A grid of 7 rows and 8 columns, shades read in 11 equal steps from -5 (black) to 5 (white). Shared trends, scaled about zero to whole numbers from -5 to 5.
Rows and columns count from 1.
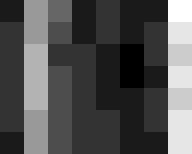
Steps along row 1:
up down down up down same up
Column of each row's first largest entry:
8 8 8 8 8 8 8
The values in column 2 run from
1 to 2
